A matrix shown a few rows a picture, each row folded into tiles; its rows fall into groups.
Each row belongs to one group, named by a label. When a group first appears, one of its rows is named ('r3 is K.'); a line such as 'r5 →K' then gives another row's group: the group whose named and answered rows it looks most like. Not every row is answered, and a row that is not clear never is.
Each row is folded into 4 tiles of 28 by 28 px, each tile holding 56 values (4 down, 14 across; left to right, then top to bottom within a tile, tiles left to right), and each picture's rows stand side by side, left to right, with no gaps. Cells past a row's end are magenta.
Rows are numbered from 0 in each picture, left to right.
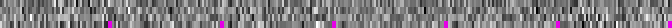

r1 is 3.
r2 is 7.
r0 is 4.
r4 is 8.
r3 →8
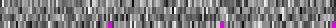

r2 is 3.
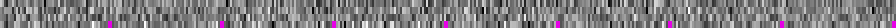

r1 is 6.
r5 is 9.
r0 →7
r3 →8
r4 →9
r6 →3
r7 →8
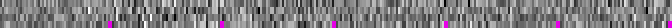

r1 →6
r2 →9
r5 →9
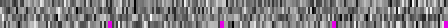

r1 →6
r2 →8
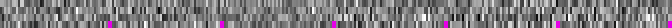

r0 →3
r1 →6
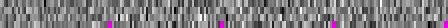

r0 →7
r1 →4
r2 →3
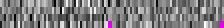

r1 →7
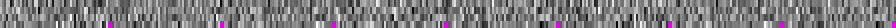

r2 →7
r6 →7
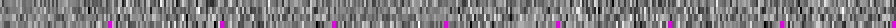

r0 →8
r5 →9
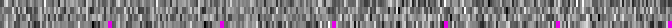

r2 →6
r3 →4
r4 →3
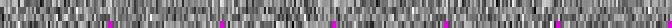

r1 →6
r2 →6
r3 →3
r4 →9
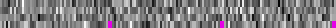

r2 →3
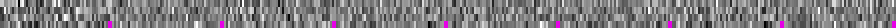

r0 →3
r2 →3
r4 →7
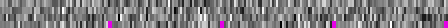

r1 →4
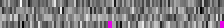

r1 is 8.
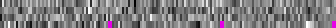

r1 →6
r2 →6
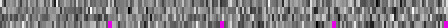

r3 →3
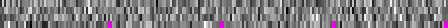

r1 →7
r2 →4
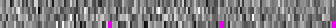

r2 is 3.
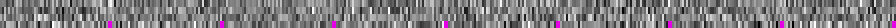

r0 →6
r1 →8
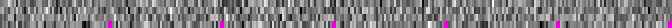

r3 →7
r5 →8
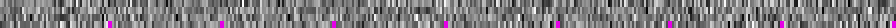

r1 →3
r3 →6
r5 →9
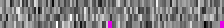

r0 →9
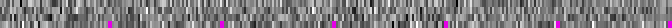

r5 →6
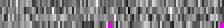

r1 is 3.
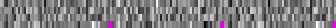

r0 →7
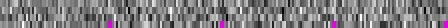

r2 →3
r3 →8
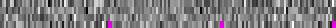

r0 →9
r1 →8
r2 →4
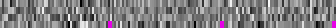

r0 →6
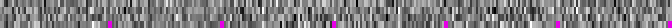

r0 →7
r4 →6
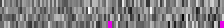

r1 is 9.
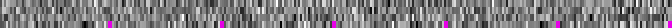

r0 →6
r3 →9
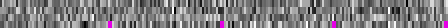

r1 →4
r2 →8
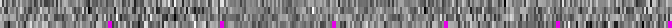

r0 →8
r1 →6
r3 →8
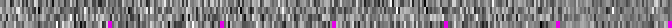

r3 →4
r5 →6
